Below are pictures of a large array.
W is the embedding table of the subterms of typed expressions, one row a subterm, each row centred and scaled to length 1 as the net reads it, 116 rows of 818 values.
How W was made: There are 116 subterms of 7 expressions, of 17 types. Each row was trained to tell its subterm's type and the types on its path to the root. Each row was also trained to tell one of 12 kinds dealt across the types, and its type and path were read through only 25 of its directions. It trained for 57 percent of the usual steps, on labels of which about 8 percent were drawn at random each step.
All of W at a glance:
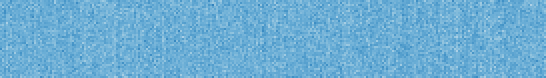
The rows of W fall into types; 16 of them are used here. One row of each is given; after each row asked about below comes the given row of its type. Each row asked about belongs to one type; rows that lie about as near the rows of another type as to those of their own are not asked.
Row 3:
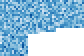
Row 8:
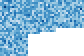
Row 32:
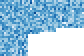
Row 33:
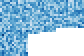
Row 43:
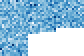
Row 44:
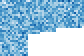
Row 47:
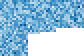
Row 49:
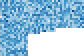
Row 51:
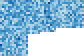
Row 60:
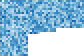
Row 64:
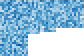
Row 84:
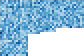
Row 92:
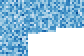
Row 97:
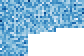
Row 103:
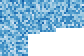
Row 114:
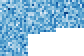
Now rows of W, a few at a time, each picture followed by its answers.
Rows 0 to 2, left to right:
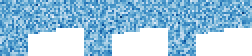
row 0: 8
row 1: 97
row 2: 97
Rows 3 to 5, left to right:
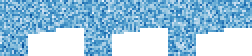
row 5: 114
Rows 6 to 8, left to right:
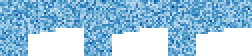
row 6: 97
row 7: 8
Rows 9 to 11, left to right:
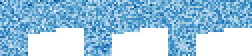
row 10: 43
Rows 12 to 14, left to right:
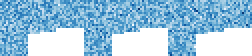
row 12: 64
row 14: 51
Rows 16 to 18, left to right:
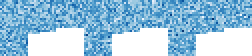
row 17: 8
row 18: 64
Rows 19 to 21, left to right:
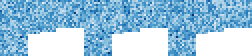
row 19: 44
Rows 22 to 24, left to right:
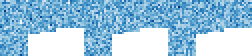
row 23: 33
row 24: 32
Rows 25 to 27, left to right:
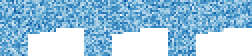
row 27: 33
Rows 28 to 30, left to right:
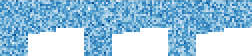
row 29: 60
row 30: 8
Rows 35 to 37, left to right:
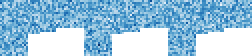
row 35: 32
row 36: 49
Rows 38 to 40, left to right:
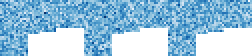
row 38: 33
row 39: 49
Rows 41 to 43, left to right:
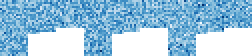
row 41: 49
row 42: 8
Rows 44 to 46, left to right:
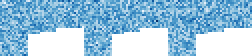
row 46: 47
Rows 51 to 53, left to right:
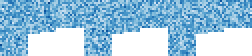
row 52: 64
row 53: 47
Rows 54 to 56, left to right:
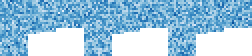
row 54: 97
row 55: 97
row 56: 3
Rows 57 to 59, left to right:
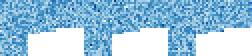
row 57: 47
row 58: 92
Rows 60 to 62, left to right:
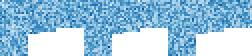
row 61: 32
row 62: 43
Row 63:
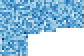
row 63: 64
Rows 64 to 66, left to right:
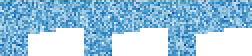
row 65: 92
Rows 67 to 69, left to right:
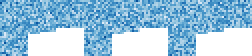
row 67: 92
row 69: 43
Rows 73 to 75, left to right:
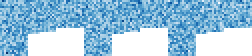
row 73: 47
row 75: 8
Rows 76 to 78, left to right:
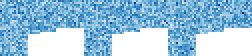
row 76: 44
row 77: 64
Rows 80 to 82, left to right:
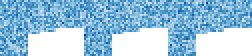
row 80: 97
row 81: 33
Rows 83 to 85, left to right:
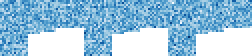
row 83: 103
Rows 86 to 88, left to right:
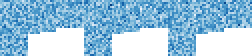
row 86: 51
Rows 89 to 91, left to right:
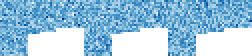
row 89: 49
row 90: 49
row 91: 60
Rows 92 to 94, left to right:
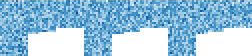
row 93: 103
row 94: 33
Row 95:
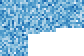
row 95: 3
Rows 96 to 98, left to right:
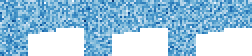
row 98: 33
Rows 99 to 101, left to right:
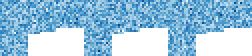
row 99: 103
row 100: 3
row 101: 103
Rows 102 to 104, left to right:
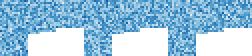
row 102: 3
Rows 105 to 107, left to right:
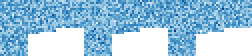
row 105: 32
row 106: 49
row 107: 64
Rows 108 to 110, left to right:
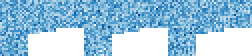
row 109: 103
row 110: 51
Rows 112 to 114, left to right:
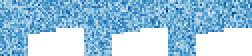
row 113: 47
